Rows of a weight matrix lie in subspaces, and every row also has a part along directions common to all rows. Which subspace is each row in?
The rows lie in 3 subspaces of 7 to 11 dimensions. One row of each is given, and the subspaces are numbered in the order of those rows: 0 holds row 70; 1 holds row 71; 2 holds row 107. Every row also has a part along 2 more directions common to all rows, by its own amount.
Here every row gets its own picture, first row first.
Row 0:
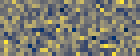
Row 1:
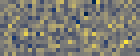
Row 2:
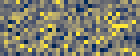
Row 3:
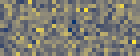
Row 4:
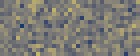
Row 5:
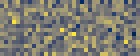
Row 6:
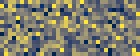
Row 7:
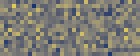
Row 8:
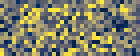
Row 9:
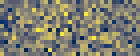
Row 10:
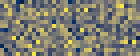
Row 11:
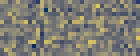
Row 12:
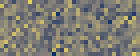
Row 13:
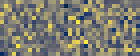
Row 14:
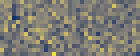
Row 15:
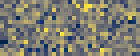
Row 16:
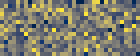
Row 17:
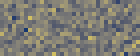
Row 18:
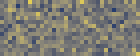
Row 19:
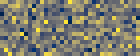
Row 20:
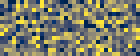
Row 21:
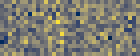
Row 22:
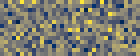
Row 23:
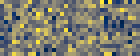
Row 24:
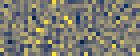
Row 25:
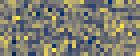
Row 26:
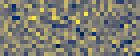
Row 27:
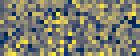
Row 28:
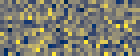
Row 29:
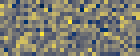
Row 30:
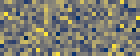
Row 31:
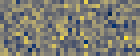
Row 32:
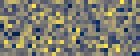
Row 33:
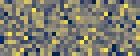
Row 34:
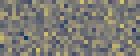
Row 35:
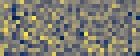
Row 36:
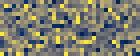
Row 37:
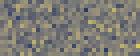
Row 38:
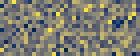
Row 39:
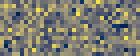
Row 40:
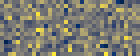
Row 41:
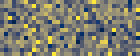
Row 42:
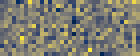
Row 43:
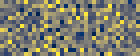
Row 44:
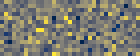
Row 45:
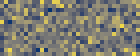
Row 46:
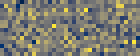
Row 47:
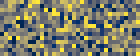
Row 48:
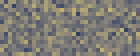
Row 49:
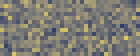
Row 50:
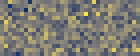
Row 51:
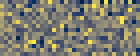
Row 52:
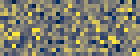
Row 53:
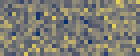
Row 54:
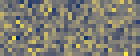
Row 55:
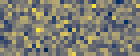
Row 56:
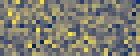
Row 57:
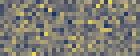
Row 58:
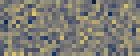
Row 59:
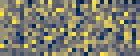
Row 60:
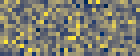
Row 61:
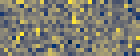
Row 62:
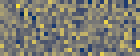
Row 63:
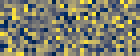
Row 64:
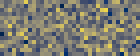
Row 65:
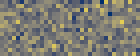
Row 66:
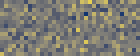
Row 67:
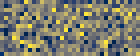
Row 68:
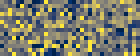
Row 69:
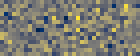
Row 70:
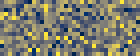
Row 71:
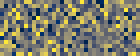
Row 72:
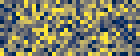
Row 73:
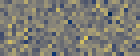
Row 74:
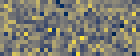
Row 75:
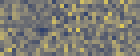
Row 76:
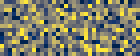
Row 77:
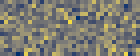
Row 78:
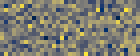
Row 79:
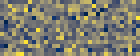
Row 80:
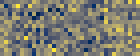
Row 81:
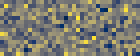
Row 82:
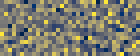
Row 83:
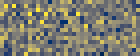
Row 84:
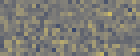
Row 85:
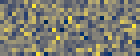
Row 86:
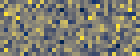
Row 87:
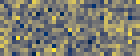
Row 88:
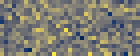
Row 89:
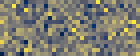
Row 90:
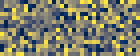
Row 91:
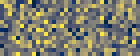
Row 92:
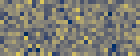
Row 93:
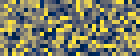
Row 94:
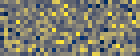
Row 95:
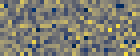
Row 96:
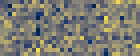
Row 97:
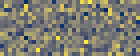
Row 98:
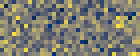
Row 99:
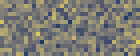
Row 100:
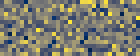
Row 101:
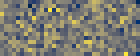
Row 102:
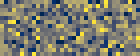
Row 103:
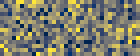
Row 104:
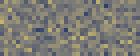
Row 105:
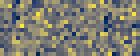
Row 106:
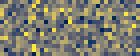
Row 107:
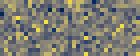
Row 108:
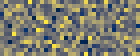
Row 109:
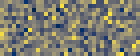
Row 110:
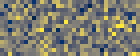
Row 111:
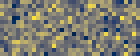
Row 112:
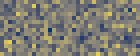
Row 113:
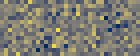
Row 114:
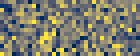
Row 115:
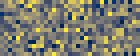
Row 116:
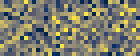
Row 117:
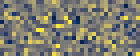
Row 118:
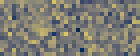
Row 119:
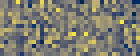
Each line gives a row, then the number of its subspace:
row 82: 0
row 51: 2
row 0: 1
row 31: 1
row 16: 2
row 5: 2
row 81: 0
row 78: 0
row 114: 1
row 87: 2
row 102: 1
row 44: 0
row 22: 2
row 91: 2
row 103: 2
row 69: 0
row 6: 2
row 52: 1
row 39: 1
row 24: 0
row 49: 1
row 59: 2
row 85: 2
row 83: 1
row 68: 2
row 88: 1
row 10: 2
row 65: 2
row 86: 1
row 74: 1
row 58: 0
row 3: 2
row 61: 2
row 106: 2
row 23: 2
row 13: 1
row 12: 1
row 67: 0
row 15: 1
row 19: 2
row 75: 0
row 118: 0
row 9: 1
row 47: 2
